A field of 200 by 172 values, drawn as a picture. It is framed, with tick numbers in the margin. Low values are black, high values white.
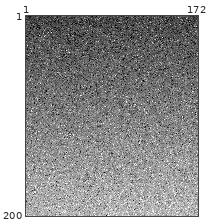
Grain: fine. Slope: up to the bottom. Odd rows or columns: none. Average level on the scale: 50%. Stripes: none.
